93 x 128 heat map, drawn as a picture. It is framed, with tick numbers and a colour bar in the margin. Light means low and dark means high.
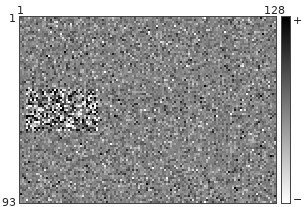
Values change most from cell to cell in the middle left. An odd patch, rougher than its surroundings, sits in the middle left. No single row or column stands out from its neighbours. Neither half mirrors the other. The distribution is heavy-tailed on both sides.
